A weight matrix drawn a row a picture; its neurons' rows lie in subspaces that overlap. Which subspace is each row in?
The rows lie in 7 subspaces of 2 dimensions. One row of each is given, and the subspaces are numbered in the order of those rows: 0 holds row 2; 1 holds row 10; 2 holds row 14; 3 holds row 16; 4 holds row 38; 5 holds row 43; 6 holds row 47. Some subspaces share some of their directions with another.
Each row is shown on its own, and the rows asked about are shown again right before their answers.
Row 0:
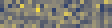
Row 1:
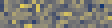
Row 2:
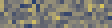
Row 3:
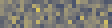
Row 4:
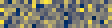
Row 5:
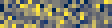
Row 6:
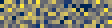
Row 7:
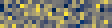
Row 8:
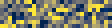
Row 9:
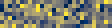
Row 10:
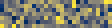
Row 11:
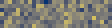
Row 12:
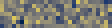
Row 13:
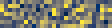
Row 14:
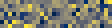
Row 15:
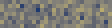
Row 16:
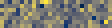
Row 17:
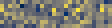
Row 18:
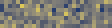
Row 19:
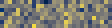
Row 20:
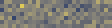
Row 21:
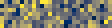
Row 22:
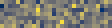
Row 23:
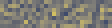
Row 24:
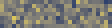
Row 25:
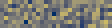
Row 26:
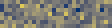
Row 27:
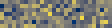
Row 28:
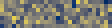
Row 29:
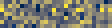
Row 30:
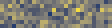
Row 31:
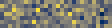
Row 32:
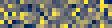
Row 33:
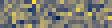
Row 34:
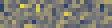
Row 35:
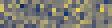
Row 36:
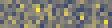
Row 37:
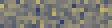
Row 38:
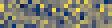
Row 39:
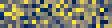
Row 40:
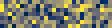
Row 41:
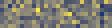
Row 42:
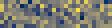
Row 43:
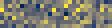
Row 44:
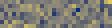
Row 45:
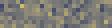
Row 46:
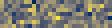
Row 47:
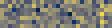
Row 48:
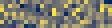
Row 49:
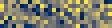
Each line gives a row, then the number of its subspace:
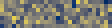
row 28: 1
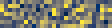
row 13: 4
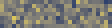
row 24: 1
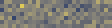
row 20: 5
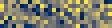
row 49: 4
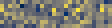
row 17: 2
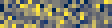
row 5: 4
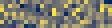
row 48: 2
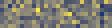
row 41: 6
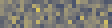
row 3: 1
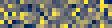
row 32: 2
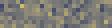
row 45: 3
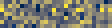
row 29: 3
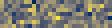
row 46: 0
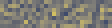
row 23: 4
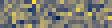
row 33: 0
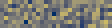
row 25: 4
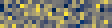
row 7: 2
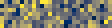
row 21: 3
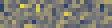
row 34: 0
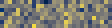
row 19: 3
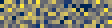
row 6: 5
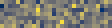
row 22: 5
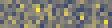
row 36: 1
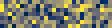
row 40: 2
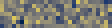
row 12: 1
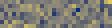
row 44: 2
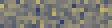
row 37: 5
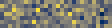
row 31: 6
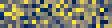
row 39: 6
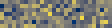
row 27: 6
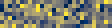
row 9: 5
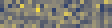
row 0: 6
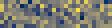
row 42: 4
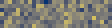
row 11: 3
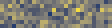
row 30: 0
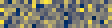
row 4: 3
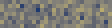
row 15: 1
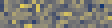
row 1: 0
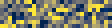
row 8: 0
